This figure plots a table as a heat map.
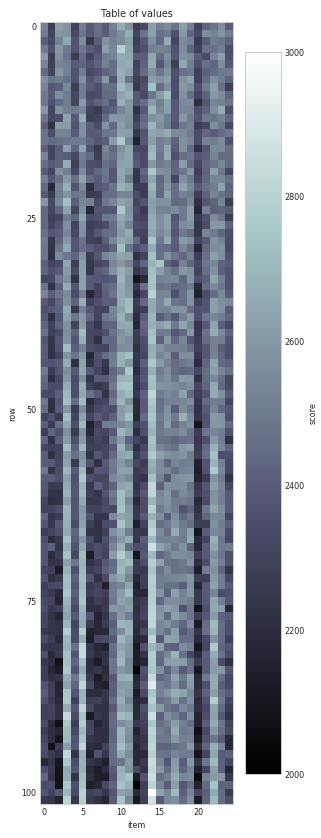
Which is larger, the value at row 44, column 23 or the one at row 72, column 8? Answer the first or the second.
the first
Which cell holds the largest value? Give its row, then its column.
100, 14
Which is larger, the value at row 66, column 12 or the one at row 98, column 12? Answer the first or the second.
the first
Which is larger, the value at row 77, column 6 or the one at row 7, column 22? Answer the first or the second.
the second
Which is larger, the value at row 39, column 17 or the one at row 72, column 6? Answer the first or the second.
the first
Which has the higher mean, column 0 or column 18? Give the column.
18
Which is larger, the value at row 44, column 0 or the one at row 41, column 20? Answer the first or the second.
the first
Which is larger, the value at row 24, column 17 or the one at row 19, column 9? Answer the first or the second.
the first
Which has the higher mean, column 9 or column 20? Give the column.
9
